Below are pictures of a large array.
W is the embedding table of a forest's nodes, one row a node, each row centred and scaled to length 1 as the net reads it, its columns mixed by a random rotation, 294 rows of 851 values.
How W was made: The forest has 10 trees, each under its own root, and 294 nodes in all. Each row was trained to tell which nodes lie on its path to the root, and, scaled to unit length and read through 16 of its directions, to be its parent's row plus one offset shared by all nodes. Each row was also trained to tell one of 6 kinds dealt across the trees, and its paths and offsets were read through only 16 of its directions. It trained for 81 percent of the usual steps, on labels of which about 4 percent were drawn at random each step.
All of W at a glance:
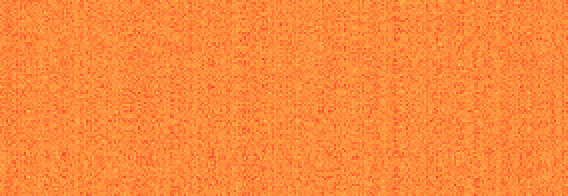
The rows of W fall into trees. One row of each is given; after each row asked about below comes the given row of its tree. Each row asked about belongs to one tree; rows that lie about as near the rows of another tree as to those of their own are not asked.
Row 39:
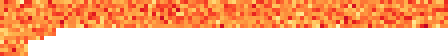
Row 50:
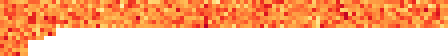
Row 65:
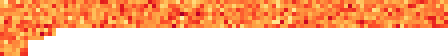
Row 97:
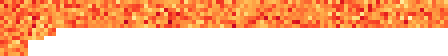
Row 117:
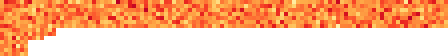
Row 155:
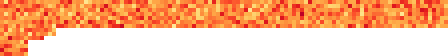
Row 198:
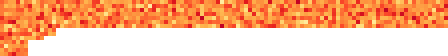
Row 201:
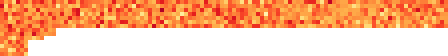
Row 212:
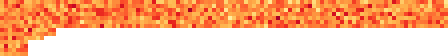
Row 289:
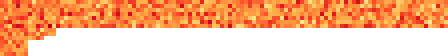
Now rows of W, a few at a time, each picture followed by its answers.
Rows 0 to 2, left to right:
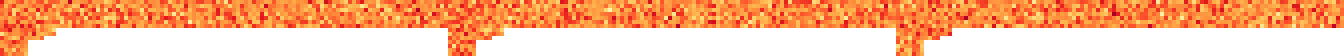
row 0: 50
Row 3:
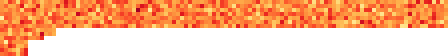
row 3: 155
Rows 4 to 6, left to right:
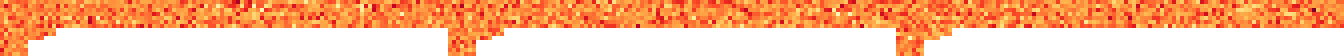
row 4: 289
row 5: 50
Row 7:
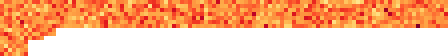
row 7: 198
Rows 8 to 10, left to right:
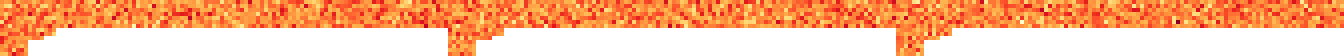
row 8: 65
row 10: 65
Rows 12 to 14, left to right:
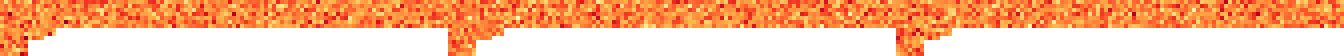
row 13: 97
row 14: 212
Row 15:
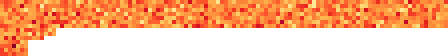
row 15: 155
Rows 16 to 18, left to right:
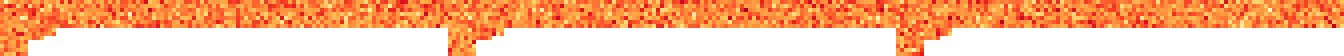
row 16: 201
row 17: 39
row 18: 201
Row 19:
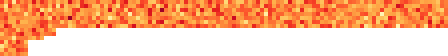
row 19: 201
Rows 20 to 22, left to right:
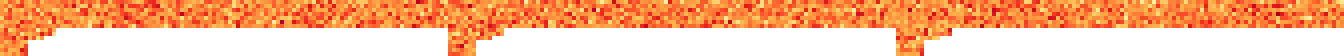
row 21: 155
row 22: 212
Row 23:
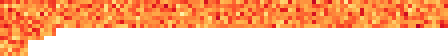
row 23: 198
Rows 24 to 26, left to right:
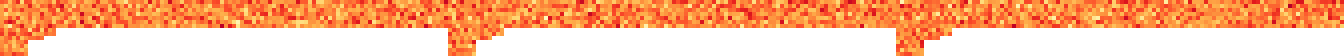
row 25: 97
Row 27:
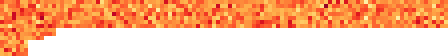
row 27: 201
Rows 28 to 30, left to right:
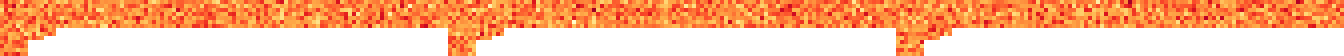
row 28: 50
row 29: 65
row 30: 198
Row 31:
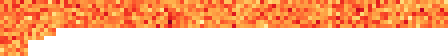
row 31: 97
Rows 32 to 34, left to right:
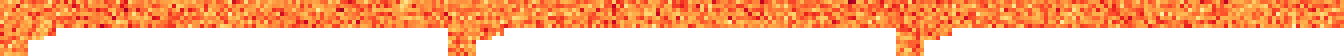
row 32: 65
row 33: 198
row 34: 201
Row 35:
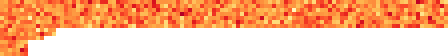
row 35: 212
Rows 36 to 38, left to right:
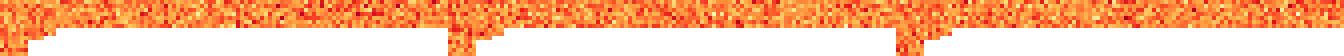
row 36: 212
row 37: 201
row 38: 50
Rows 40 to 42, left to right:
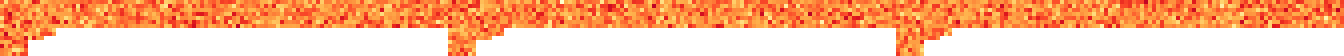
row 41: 198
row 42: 39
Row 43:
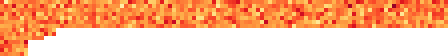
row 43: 50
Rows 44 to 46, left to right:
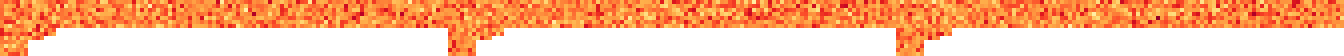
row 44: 198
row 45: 212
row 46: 212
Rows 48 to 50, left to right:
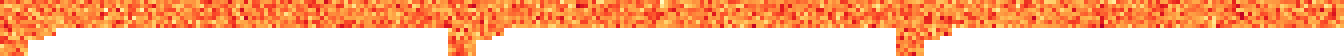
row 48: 97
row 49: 97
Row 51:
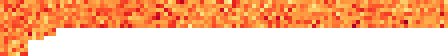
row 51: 289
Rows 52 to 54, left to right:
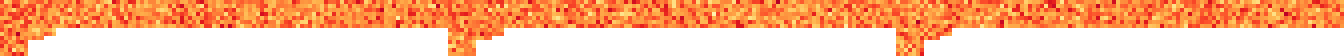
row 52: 50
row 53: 201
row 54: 198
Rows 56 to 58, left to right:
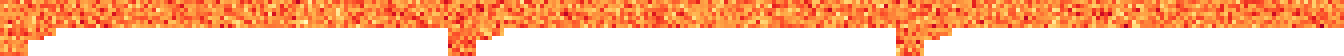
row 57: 50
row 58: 97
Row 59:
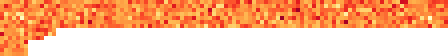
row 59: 39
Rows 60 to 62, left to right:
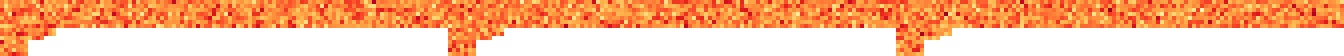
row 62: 212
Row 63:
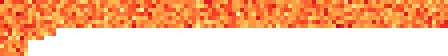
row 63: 97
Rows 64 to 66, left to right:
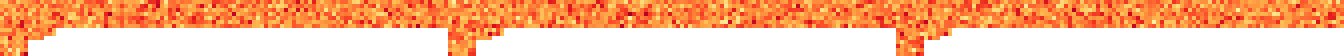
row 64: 39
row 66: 50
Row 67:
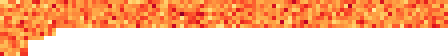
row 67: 65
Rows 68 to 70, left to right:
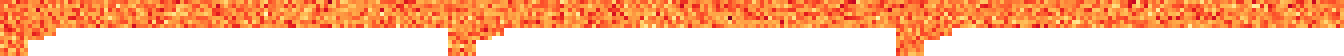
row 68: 201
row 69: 198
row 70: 289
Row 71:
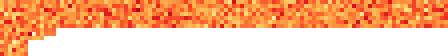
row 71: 39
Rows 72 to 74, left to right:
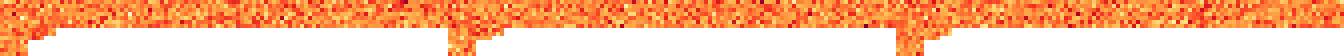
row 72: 201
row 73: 198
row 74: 97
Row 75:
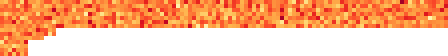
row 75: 198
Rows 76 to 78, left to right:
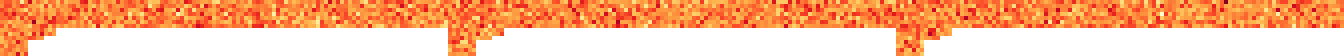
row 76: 201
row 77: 97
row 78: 201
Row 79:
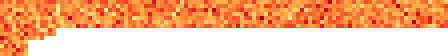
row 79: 212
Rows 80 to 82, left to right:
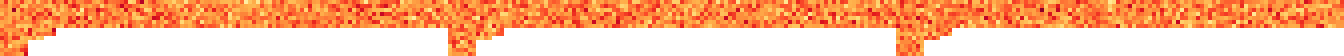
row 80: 212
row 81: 97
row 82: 289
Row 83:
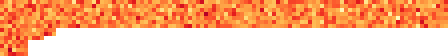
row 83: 50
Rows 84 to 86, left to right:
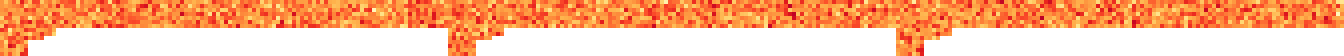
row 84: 155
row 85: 50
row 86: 212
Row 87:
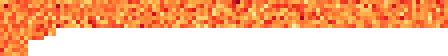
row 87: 289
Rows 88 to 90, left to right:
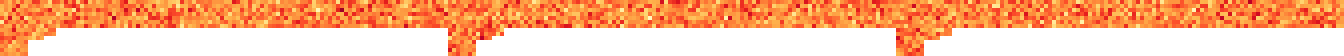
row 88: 65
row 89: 155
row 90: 212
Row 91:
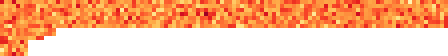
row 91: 97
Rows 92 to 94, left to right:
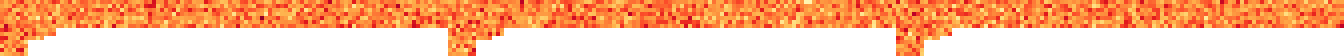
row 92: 212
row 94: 97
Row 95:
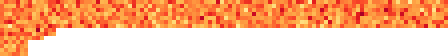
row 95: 198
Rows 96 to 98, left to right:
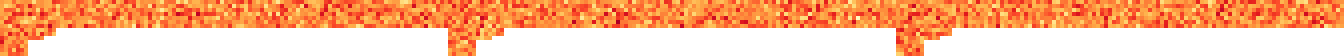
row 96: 65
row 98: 212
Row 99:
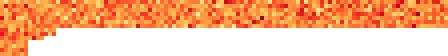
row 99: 212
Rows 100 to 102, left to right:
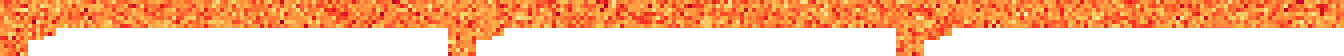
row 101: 39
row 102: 201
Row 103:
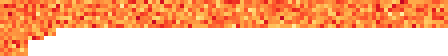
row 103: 50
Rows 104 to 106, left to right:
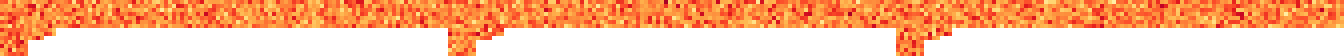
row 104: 50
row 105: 198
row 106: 50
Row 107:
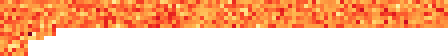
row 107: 198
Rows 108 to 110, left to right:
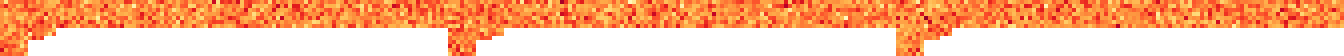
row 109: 50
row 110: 198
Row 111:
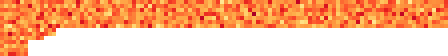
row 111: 198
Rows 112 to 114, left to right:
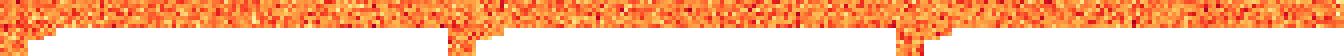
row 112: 289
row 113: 65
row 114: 212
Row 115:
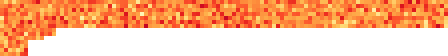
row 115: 201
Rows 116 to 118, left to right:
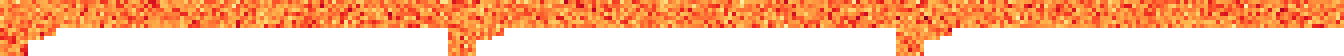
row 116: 212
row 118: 198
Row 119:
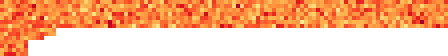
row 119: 155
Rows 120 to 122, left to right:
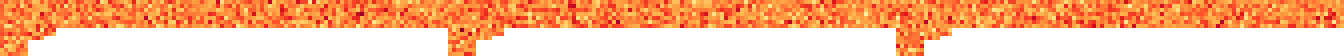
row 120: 198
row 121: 201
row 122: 50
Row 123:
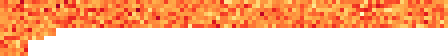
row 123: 155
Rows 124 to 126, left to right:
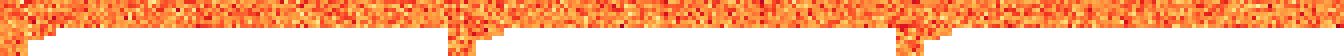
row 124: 201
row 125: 198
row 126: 289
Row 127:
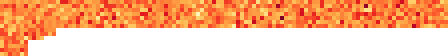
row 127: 212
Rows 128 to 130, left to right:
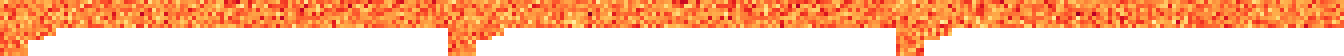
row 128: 65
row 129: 65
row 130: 65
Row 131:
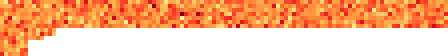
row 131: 65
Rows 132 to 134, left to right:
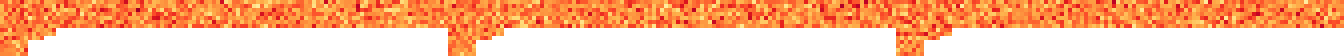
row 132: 155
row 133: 289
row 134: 198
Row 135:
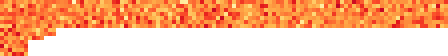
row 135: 50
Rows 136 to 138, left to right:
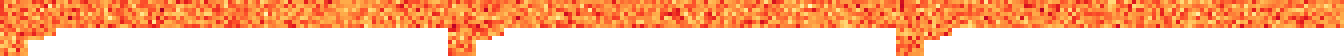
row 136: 201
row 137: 155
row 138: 289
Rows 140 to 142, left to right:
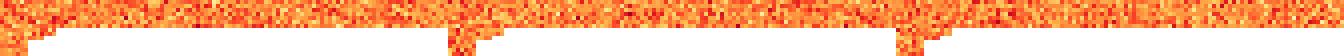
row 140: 201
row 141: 97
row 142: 201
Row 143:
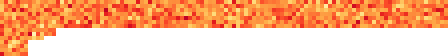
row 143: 39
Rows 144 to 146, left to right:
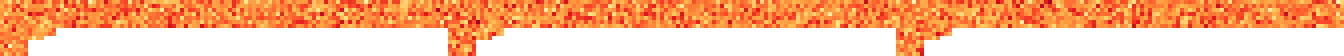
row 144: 65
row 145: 50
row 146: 212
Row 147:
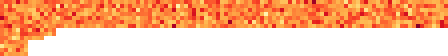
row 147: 198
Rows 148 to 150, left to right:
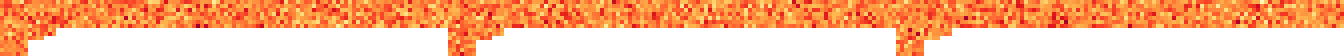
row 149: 155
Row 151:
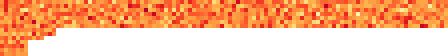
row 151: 289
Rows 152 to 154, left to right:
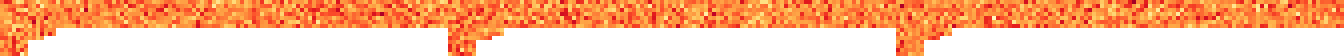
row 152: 212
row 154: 289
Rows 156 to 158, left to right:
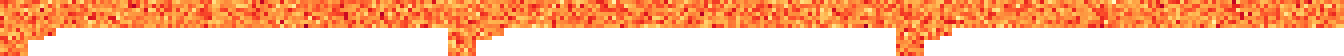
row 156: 97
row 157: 198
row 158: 50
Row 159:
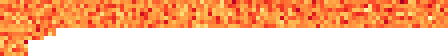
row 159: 198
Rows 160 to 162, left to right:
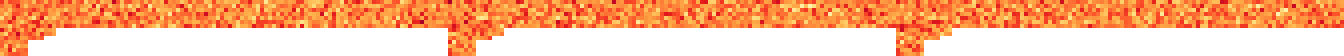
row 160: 155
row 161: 155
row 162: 155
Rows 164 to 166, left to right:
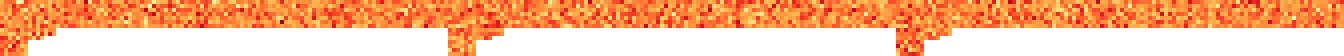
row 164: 65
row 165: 201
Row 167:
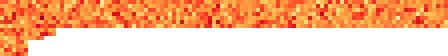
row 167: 201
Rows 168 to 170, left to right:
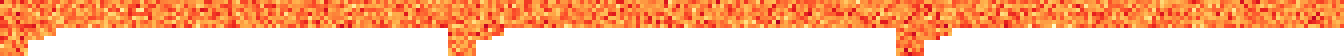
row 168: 97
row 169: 198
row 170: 155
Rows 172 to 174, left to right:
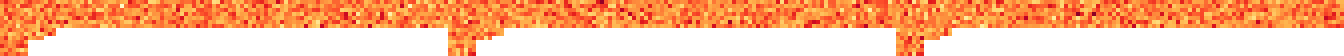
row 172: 50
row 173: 117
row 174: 97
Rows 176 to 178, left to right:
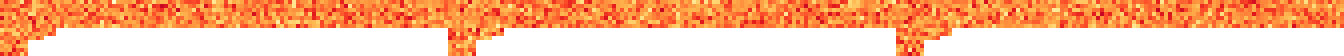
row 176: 198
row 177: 212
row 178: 97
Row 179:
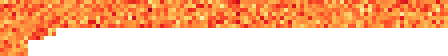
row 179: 201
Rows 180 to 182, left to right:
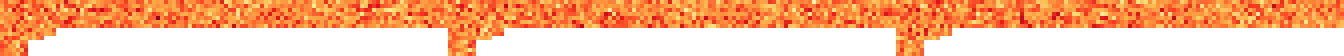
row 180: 155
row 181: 50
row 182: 201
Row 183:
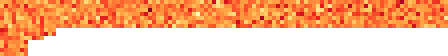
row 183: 212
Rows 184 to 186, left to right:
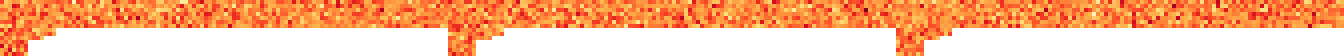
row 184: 50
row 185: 50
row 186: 212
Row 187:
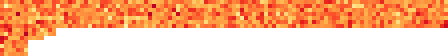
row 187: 65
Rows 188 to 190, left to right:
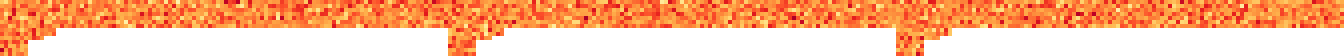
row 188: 65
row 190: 97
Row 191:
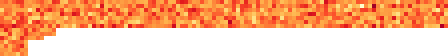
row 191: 289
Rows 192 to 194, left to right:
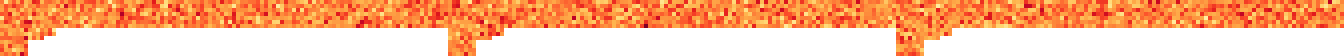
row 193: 201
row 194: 97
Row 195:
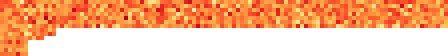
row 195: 201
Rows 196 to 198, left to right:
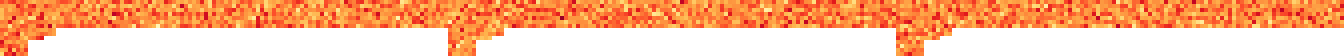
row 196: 155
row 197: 65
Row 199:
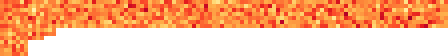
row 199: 117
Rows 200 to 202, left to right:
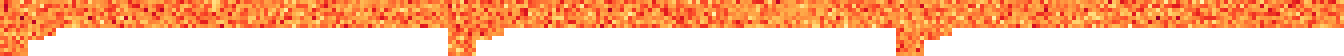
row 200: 289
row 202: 212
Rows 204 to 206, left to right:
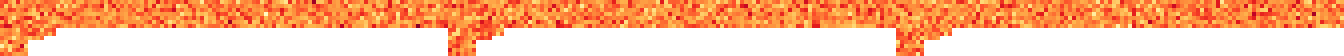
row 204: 198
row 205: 155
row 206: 212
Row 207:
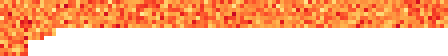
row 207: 50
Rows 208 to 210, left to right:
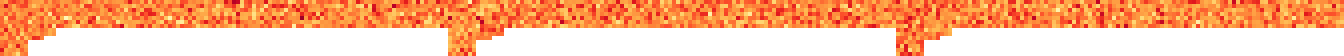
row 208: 289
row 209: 198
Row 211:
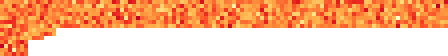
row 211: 50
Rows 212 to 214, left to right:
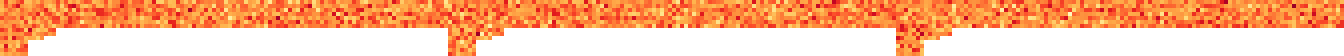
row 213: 39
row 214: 212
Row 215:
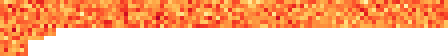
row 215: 201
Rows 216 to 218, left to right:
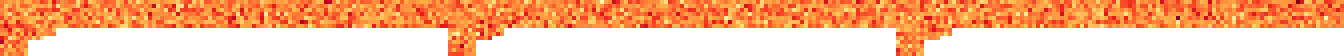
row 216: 65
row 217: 155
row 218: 198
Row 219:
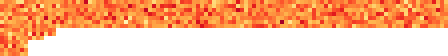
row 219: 65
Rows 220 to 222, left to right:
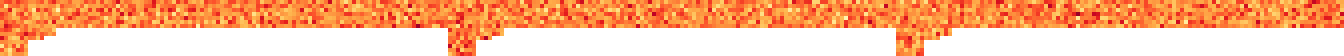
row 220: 117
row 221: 50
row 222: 65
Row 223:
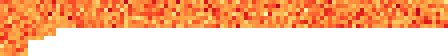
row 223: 212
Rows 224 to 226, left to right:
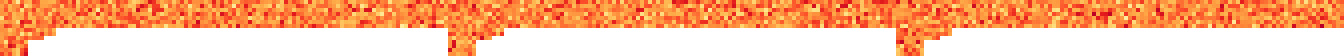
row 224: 155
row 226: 97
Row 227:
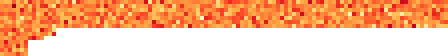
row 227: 50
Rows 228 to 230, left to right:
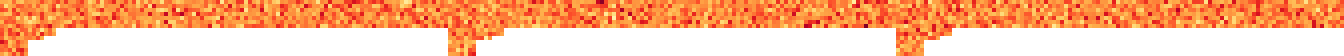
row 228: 65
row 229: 117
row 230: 198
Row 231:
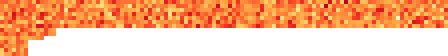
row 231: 201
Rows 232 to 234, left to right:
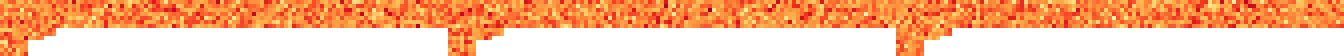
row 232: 198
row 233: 201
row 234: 65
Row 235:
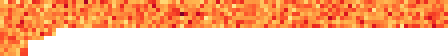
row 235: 65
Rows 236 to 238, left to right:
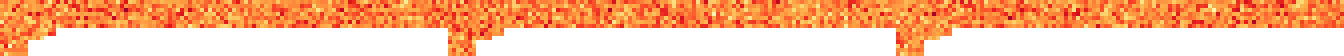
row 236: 65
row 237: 201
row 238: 65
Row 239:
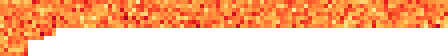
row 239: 201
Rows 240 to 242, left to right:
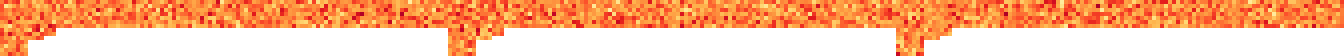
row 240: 198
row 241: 50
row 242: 39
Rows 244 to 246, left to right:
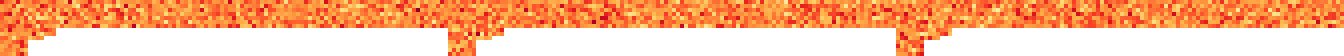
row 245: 198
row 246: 50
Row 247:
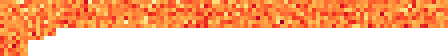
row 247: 65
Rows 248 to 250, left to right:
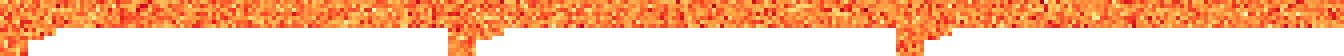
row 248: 155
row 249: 50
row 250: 50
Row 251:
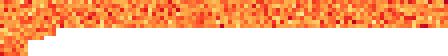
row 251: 39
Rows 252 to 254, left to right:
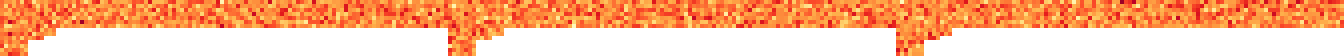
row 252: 198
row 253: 65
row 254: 65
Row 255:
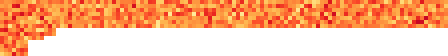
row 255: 212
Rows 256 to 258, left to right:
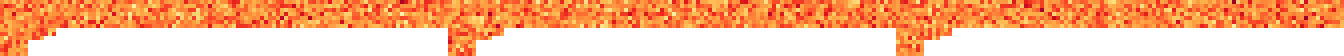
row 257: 65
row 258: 117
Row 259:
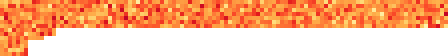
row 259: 201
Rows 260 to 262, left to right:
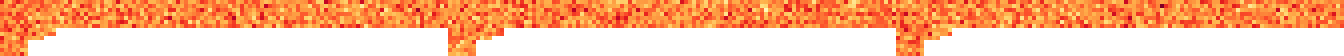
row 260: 50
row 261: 65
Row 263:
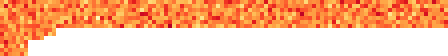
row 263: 97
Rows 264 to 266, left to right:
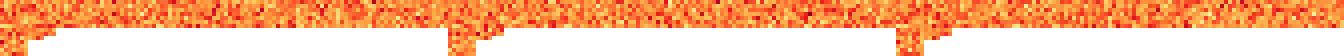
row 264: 201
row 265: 198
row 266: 201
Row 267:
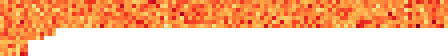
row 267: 117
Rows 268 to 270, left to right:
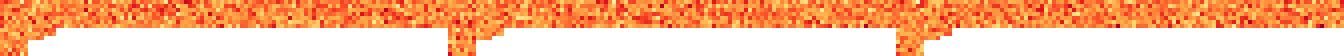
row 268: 198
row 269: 39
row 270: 39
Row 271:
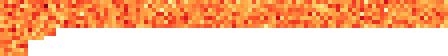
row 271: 50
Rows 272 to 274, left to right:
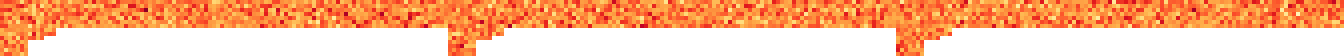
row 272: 117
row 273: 155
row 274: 50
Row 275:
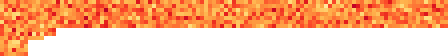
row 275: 39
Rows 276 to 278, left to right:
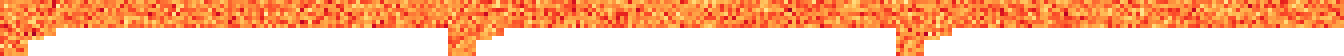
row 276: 65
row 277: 65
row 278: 39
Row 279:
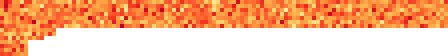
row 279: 289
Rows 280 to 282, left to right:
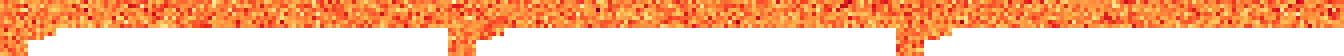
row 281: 201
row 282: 50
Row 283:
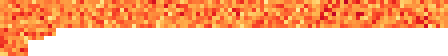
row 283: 212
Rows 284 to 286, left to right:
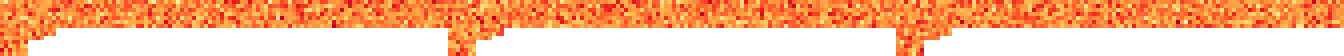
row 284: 65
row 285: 198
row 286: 155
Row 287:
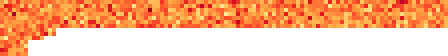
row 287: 201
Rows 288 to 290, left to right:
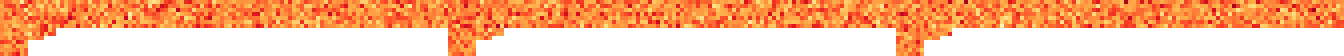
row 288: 201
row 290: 50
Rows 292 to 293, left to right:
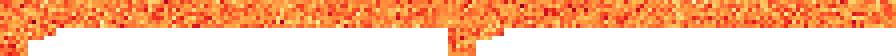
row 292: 155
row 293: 212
